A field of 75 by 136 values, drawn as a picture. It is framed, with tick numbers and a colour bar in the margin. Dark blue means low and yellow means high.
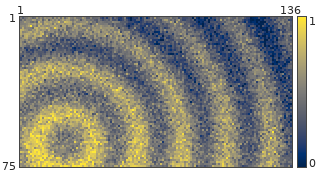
The ninth with the highest average is the bottom left. The histogram is bell-shaped. Neither half mirrors the other. Values rise toward the bottom left. Rings spread out from the bottom left. The ninth with the lowest average is the top right.
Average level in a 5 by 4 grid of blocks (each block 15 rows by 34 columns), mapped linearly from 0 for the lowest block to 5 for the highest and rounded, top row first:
3100 / 3210 / 3321 / 5332 / 5433
